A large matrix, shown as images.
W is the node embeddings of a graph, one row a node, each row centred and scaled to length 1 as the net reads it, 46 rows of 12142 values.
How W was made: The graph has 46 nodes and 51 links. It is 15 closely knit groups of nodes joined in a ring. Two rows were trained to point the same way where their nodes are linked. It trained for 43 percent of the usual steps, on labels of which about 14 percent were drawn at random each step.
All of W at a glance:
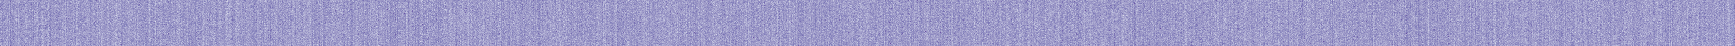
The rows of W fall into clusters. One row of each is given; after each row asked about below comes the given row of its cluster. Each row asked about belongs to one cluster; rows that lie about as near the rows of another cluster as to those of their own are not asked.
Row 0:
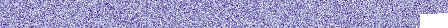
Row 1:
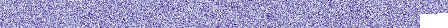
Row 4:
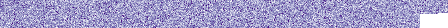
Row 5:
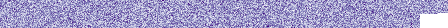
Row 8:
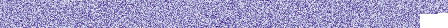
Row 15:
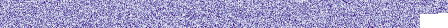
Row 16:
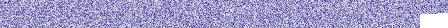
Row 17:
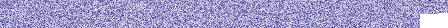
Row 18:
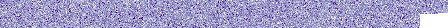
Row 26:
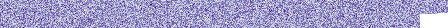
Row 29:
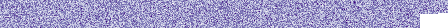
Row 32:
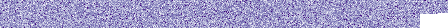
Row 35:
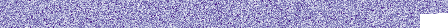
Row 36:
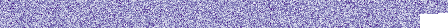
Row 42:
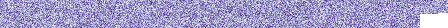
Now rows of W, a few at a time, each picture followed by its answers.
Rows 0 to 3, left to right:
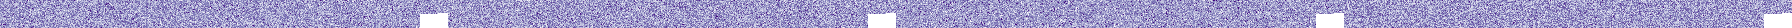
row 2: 32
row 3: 29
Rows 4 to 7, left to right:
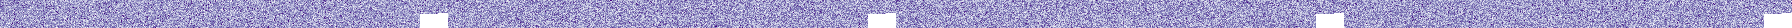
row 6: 36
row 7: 5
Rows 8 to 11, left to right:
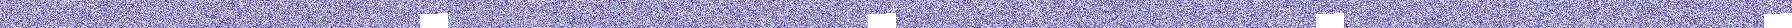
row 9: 4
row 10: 35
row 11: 26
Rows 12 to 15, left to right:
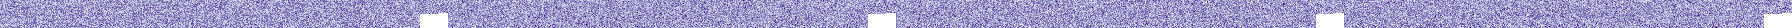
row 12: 29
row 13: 0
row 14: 26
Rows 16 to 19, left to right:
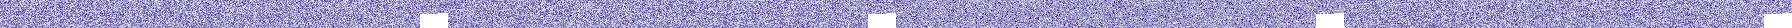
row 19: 15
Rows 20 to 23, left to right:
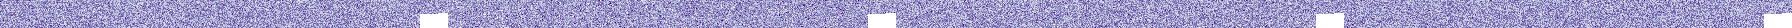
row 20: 15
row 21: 42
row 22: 1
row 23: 8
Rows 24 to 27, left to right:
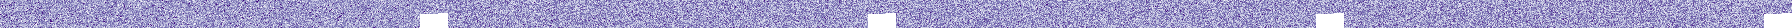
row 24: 16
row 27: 0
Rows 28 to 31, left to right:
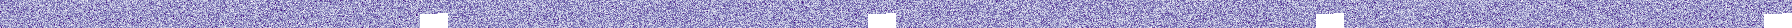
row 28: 18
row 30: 17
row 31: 1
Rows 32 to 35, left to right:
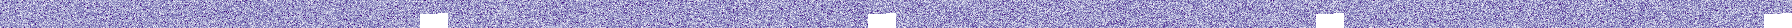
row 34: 5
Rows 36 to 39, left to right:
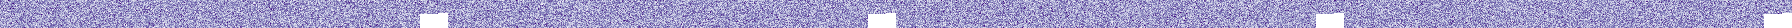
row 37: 17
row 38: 16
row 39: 8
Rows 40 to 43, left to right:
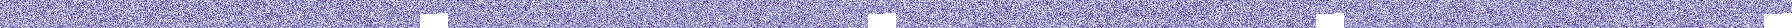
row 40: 32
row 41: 0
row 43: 36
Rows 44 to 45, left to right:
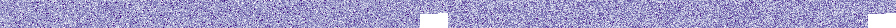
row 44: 42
